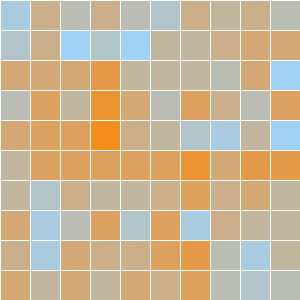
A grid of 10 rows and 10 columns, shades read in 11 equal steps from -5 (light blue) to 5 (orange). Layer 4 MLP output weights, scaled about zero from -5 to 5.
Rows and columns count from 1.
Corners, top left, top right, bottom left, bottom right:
-4 -2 1 -2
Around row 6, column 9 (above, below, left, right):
-1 1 1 3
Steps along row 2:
up down up down up same up up same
